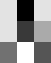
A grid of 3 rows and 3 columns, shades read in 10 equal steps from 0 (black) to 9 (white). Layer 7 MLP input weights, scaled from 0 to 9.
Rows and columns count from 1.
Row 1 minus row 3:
4 -9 5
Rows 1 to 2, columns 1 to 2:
8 0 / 8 2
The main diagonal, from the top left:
8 2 3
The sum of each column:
20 11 17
